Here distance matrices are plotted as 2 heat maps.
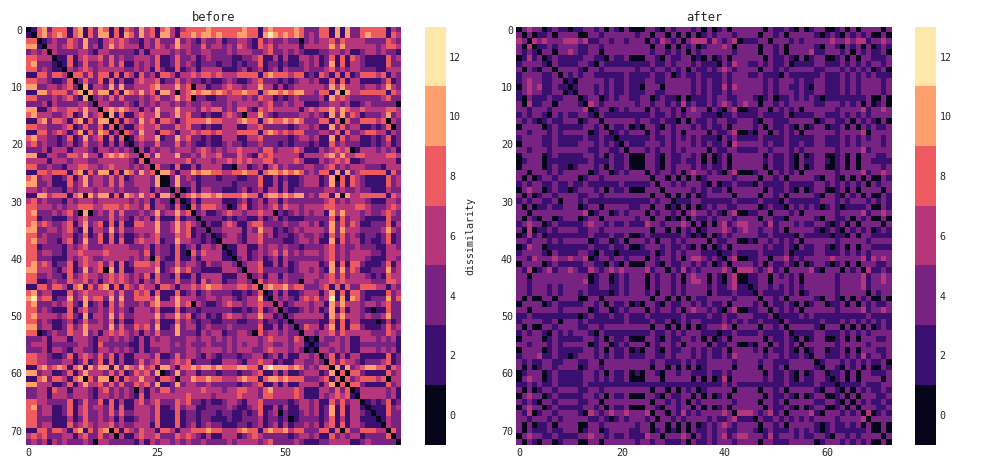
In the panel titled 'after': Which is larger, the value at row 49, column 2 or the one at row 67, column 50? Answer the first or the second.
the second
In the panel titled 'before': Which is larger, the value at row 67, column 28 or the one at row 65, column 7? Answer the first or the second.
the second
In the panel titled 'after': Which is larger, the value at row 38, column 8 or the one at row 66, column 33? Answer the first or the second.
the second
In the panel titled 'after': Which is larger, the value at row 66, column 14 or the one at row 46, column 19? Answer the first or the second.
the first
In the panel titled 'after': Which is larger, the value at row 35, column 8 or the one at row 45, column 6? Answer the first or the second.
the first
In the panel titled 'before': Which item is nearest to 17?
71
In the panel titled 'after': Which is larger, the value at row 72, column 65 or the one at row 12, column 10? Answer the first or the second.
the second
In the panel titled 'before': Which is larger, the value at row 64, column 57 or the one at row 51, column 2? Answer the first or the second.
the first
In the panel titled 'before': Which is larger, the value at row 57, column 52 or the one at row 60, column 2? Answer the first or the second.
the second
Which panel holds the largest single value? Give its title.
before
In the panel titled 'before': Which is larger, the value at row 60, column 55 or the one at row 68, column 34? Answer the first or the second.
the first
